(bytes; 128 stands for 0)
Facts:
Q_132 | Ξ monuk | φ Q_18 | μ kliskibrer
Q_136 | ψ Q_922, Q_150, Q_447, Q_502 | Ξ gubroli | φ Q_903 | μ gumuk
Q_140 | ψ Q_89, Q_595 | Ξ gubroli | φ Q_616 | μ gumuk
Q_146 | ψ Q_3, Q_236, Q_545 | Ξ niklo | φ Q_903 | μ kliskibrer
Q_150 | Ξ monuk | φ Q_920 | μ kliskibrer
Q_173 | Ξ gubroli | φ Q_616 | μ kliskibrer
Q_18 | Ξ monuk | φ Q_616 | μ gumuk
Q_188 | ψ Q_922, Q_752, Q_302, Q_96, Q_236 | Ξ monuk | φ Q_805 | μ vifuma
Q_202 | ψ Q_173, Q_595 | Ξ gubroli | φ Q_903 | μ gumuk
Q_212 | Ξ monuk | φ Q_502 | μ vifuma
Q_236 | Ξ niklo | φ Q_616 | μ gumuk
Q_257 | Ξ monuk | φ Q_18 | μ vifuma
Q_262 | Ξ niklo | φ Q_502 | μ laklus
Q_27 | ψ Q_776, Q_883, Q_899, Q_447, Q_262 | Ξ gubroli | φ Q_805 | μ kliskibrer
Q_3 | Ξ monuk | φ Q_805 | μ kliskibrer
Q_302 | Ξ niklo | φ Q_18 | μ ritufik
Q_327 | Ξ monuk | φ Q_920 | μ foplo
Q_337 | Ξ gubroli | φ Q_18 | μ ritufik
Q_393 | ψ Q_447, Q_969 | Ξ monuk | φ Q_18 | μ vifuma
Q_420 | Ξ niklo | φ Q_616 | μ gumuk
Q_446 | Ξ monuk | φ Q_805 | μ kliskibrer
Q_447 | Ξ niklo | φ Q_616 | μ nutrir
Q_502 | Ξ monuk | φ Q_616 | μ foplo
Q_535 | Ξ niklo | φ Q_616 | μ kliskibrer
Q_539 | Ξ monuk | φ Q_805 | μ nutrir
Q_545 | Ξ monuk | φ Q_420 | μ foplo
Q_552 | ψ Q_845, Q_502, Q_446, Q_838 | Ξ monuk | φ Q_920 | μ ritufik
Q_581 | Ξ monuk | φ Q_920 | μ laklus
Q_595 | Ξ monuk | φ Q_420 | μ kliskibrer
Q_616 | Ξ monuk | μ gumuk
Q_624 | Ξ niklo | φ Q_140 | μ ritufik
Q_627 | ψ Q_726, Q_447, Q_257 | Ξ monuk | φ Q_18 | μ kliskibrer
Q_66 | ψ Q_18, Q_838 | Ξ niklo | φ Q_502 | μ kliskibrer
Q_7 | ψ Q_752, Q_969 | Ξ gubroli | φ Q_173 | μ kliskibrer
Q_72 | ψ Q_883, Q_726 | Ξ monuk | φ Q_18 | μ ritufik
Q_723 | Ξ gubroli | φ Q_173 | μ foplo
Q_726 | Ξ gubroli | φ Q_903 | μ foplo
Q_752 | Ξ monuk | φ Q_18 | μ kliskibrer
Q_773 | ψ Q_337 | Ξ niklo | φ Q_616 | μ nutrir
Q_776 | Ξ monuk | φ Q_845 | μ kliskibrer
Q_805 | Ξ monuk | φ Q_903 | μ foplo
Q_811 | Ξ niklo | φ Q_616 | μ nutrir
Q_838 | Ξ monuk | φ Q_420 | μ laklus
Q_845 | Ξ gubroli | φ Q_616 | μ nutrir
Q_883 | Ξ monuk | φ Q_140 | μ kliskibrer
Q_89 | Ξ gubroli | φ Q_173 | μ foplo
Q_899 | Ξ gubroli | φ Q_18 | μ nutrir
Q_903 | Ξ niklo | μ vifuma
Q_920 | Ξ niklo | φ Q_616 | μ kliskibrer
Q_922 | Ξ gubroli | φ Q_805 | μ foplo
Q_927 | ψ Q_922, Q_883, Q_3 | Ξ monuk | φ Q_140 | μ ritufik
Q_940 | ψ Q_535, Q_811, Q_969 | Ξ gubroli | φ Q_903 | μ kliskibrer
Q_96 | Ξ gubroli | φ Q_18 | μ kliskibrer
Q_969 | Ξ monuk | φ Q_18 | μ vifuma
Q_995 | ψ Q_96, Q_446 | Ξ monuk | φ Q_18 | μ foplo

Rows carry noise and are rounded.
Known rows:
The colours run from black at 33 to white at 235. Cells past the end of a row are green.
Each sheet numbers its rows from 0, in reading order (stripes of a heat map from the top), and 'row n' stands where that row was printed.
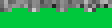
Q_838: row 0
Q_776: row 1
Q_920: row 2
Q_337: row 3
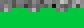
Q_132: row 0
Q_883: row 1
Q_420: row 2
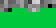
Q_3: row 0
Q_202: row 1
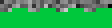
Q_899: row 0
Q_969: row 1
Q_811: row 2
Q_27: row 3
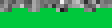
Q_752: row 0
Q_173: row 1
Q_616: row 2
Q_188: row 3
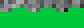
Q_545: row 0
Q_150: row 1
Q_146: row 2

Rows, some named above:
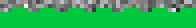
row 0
Q_552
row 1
Q_726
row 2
Q_18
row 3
Q_236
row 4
Q_838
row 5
Q_96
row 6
Q_927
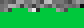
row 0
Q_922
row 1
Q_927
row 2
Q_27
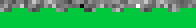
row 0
Q_752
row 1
Q_18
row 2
Q_27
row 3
Q_845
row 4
Q_552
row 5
Q_18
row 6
Q_66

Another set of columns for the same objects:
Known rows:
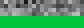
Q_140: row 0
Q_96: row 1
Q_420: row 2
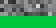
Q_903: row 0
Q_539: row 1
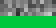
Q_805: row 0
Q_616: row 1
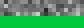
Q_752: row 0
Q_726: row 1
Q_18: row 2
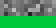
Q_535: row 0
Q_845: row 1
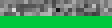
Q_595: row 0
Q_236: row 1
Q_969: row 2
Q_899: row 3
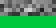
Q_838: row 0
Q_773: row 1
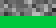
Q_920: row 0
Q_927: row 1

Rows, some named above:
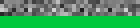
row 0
Q_773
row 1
Q_446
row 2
Q_927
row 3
Q_883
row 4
Q_595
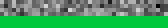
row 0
Q_552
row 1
Q_302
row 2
Q_27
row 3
Q_140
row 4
Q_995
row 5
Q_66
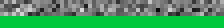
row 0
Q_136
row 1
Q_773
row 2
Q_581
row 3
Q_262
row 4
Q_446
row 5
Q_545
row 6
Q_773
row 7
Q_257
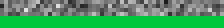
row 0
Q_581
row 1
Q_627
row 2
Q_146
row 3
Q_502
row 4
Q_995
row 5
Q_202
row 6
Q_447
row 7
Q_595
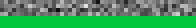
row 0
Q_212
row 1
Q_940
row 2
Q_393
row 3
Q_188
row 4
Q_3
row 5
Q_7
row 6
Q_72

